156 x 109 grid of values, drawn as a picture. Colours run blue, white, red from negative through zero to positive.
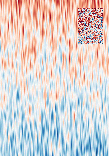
An odd patch, rougher than its surroundings, sits in the top right. Streaks run downward. The histogram is bell-shaped. There is an overall slope up to the top. Values change most from cell to cell in the top right. Overall the values sit about 50% of the way up the scale.
